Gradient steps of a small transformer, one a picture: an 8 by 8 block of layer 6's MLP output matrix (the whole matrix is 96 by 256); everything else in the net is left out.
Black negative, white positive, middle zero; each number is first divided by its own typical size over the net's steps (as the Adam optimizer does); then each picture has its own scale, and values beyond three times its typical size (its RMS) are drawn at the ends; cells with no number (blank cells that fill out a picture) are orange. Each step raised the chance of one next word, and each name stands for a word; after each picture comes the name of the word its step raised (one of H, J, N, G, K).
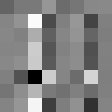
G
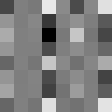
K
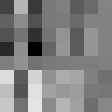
G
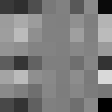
K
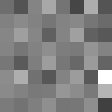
K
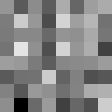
G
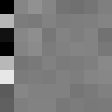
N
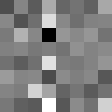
N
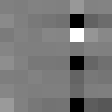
N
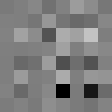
N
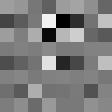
N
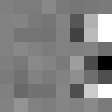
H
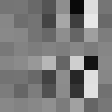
H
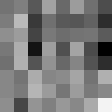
G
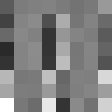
G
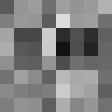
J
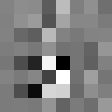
J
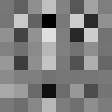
J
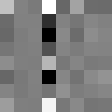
K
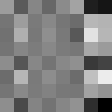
K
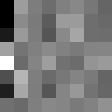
H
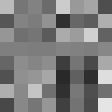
N
